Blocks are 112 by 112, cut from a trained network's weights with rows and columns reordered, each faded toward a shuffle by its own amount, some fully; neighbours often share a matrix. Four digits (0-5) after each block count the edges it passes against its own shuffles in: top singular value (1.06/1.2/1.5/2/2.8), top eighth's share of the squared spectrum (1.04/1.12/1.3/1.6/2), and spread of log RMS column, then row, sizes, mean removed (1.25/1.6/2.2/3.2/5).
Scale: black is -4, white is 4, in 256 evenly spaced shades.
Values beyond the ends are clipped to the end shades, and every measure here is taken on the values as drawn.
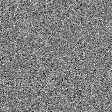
2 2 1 0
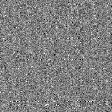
3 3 1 2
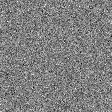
1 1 0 0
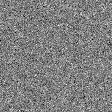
2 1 0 0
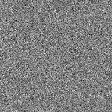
3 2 0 1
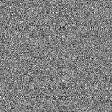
4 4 1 2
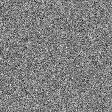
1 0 0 0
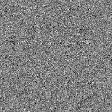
3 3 1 2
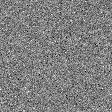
0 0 0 0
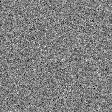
2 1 0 0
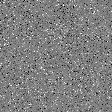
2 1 0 0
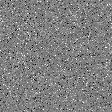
2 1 0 0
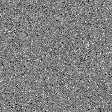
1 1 0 0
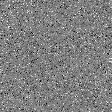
2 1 0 1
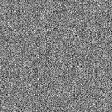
3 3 0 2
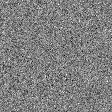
0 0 0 0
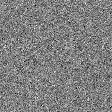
3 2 0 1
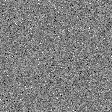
0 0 0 0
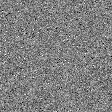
0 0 0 0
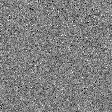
2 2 0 1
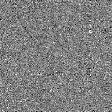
3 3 1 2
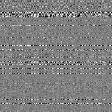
5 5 1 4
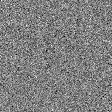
2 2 0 0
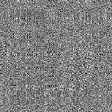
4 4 2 3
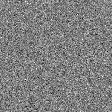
2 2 0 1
